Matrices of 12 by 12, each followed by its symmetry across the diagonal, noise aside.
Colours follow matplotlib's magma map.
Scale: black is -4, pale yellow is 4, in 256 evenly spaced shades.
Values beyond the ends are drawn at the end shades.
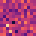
neither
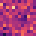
neither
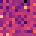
neither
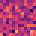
neither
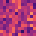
neither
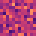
antisymmetric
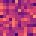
antisymmetric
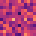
antisymmetric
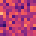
neither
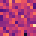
antisymmetric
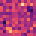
antisymmetric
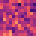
antisymmetric
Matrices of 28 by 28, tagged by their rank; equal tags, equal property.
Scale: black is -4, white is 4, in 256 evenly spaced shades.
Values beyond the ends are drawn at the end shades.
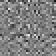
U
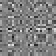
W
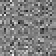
U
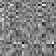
U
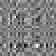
W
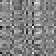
W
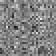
U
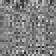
U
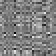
W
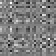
W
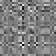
W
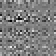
W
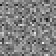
U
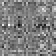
U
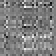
W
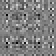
W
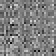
U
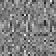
U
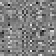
U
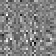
U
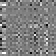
W
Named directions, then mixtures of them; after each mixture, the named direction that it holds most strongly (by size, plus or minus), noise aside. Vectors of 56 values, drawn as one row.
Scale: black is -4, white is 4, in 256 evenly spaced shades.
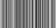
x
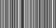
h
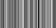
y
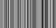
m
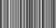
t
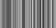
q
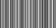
h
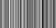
t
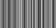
q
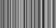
q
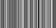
y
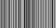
h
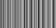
y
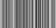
x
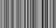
m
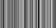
y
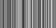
q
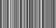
t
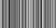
t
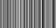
t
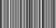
t
